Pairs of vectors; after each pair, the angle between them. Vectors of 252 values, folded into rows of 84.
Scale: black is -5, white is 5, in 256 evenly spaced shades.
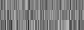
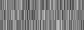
partly aligned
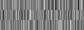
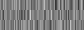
nearly parallel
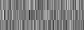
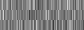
nearly parallel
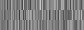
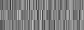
orthogonal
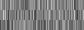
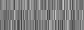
orthogonal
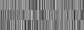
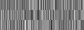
nearly opposite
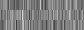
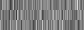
orthogonal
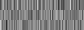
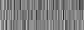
partly aligned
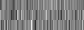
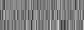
partly opposed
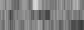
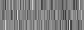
orthogonal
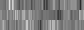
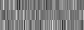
partly aligned
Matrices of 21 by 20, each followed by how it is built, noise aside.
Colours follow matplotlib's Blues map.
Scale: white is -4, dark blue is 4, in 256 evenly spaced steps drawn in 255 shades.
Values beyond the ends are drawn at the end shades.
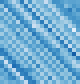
Toeplitz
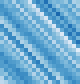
Toeplitz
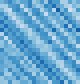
Toeplitz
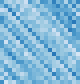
Toeplitz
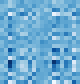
low rank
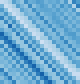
Toeplitz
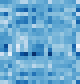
low rank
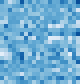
low rank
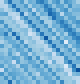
Toeplitz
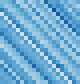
Toeplitz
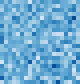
low rank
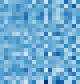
low rank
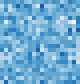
low rank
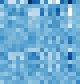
low rank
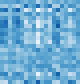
low rank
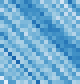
Toeplitz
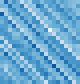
Toeplitz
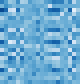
low rank
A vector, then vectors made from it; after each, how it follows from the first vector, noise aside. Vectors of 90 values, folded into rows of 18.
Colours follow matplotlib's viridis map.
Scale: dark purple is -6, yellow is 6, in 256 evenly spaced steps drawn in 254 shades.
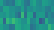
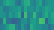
negated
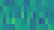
copied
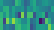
scaled up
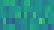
negated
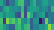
scaled up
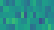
copied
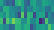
scaled up
